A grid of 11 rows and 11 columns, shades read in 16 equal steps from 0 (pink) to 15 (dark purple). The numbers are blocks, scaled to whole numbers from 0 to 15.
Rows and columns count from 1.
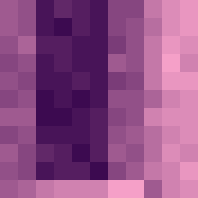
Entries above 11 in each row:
4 4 4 4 4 4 4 4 4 4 0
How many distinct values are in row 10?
9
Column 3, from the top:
14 14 13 14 14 15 15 14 12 14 4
